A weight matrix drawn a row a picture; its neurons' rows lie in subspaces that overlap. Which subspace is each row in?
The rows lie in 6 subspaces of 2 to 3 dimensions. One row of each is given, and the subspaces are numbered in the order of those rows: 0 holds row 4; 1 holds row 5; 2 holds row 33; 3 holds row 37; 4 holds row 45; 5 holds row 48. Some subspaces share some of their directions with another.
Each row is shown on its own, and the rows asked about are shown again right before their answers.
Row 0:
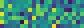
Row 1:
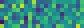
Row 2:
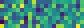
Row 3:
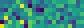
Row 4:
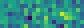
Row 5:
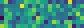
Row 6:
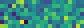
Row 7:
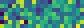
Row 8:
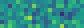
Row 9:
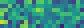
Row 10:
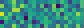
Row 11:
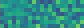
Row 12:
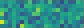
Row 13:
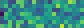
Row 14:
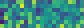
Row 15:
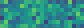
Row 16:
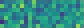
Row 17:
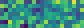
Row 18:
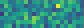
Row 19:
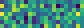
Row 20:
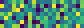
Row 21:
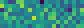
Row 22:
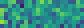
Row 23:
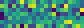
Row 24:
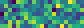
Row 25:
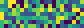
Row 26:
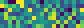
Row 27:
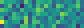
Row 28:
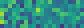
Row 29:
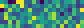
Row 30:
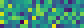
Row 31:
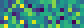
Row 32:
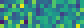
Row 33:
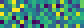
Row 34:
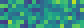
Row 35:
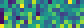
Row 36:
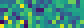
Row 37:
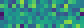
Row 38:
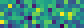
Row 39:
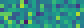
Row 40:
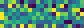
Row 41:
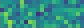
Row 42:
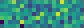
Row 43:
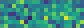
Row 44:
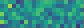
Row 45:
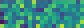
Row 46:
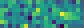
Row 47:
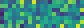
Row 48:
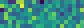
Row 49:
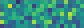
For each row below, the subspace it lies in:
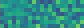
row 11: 3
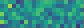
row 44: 0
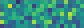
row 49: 0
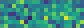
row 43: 0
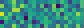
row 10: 2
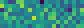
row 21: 5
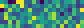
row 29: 5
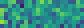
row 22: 5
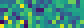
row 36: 3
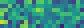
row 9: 1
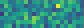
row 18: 2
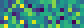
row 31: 3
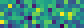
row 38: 0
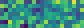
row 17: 1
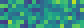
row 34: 1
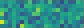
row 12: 2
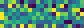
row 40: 3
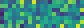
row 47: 3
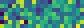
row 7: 0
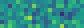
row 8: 0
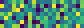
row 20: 2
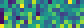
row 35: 1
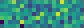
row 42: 2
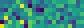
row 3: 3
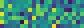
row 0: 5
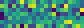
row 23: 3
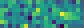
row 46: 0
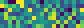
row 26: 5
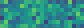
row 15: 1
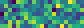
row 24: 2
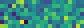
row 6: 0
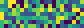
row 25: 3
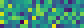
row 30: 5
